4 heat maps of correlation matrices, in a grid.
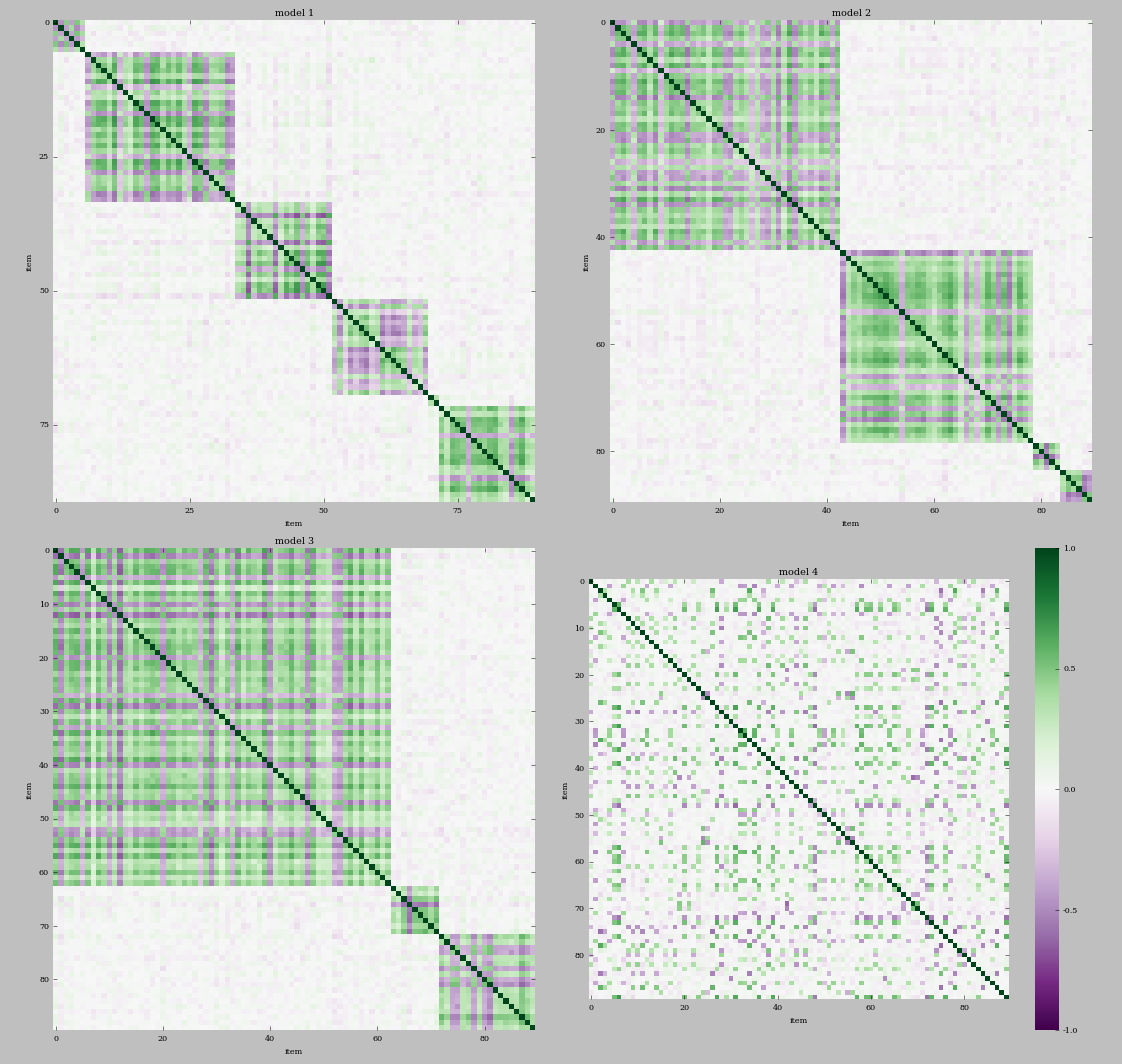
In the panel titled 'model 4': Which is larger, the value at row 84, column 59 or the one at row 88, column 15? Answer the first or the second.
the second
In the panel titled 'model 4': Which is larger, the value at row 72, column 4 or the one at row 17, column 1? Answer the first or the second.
the first
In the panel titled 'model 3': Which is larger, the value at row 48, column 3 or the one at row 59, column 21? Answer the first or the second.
the first
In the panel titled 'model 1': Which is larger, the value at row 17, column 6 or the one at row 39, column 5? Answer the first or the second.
the first
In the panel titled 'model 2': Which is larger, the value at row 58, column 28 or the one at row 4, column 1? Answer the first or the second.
the first
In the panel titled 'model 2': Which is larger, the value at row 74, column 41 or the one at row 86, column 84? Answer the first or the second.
the second
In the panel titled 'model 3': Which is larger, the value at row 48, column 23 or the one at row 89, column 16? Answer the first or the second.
the first
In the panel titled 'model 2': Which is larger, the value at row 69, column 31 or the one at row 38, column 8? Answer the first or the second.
the second
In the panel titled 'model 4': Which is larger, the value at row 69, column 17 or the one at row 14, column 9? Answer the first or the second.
the second
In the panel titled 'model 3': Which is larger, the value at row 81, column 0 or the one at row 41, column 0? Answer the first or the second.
the second
